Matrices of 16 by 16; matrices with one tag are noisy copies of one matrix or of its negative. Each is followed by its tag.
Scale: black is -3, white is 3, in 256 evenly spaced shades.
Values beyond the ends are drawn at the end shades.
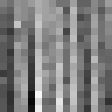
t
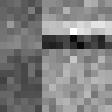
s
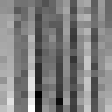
t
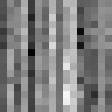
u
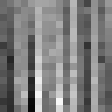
t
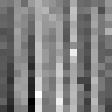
t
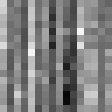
u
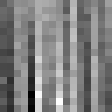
t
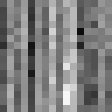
u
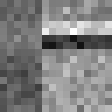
s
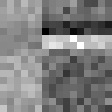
s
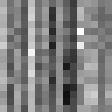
u
